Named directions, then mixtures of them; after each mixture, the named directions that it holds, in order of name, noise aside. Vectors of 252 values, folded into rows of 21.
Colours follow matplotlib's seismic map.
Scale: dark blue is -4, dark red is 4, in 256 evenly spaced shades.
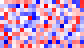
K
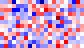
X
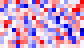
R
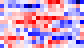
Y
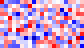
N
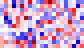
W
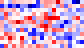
K, Y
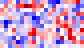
R, Y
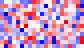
K, N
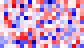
W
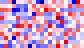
X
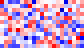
N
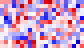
W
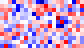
K, X
